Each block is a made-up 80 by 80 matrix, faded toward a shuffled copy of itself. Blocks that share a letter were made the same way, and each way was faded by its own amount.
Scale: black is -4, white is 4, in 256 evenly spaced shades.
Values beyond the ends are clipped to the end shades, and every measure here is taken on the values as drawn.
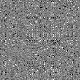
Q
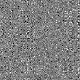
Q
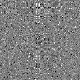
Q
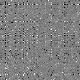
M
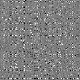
M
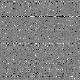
M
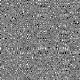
Q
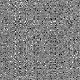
Q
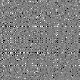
M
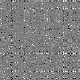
M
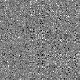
Q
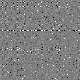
M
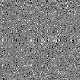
Q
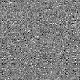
Q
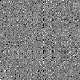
Q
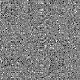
Q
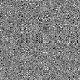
Q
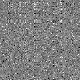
Q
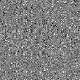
Q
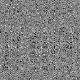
Q
